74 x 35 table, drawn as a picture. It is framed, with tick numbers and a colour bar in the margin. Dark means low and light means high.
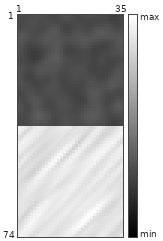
It is made of 2 by 1 panels. Panel 1,1: low, blotchy, faint in contrast. Panel 2,1: very high, slanting up to the right, faint in contrast.
